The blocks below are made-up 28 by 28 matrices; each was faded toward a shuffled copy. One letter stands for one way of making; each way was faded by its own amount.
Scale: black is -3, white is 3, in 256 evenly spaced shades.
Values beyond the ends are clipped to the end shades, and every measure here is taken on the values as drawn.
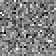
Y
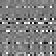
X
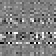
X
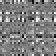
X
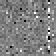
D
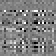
X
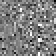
D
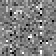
D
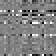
X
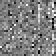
D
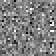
D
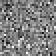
Y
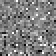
Y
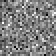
Y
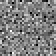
Y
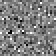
Y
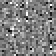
D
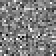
Y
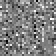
D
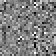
D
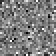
Y
